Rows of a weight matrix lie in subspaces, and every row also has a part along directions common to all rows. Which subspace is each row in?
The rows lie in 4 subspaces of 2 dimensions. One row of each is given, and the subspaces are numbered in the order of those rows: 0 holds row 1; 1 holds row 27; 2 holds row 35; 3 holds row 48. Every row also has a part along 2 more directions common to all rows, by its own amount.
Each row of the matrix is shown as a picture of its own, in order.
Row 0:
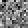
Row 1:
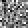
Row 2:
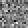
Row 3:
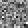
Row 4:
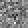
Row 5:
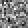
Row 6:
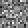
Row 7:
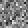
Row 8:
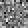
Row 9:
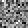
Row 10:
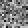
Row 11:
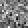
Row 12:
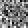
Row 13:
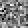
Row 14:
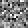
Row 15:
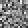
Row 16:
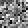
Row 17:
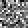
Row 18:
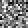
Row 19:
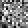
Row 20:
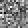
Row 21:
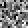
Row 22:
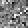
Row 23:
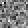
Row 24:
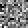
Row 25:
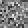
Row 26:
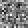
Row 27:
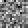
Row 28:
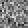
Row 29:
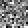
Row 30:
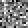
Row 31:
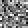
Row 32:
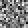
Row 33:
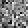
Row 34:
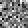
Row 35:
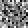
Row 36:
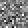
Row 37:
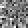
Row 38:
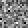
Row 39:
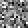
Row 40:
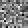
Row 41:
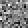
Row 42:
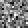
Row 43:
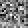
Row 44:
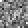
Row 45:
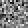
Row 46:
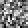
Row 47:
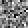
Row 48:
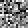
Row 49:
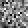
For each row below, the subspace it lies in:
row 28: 3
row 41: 0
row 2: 0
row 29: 1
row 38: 0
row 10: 1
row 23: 3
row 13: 3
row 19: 2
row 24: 2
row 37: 2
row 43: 3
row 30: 0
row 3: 1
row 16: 2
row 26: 1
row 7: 1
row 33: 2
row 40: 1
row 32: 3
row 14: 2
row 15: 0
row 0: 1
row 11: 3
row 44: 1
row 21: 3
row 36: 1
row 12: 2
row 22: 2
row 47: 2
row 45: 3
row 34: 0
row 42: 1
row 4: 3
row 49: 2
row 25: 3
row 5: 3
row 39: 1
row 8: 0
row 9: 0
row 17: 0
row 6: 2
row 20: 3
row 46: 1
